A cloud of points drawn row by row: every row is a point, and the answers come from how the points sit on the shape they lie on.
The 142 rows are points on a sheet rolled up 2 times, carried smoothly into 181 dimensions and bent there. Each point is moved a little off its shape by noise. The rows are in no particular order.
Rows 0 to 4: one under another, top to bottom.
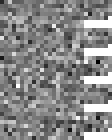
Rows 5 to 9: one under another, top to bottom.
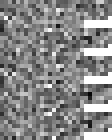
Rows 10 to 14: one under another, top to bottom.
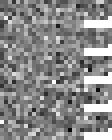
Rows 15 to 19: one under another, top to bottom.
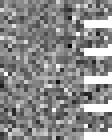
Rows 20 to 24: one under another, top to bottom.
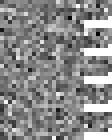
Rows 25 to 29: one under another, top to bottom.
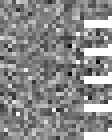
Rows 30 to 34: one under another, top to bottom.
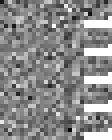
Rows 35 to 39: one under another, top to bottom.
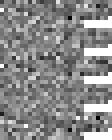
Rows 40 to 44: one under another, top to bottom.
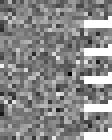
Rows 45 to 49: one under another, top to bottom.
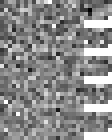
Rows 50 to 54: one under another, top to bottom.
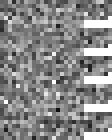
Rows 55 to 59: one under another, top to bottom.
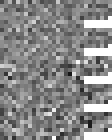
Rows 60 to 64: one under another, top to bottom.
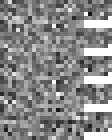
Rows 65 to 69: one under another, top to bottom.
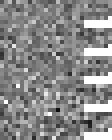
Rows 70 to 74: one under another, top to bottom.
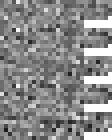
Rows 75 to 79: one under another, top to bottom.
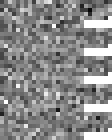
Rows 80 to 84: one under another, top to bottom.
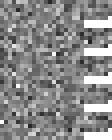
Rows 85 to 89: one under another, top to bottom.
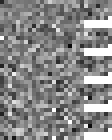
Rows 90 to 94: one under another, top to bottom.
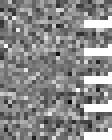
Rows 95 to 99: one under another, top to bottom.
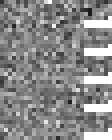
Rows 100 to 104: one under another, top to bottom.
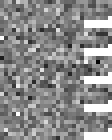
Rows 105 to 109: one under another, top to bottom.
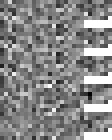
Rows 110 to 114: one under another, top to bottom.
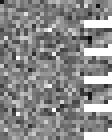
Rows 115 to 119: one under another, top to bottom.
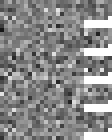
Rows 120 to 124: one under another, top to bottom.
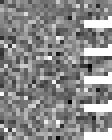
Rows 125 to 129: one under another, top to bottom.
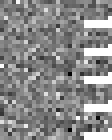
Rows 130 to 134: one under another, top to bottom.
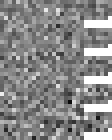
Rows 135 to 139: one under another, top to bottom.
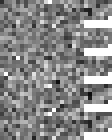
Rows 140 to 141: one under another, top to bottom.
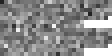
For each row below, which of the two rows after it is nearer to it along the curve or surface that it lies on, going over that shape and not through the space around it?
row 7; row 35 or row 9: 9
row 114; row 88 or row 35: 35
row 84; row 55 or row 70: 70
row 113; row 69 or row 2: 69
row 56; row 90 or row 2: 2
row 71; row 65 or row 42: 42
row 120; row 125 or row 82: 82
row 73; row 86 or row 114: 114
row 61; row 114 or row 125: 125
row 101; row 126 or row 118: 118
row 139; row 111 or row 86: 111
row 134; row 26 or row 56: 26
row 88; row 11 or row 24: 24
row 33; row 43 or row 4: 4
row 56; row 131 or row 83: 131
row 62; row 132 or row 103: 103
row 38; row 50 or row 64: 64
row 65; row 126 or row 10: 126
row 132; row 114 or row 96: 96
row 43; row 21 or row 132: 21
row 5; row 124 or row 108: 124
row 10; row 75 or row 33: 75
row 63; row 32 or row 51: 32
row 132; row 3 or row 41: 41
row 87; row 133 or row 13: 13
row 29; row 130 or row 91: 130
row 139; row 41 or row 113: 113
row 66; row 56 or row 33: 33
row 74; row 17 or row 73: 73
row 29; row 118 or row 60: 118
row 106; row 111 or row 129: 111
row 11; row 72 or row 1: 1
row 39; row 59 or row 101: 101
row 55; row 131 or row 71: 131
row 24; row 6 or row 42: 6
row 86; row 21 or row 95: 21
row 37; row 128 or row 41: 128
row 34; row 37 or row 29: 37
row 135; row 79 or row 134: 134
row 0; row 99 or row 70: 99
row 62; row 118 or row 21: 21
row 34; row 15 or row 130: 15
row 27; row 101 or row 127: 127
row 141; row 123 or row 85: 123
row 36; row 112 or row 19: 112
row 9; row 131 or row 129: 129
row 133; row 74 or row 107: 74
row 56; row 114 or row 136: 136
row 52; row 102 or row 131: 102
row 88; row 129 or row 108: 108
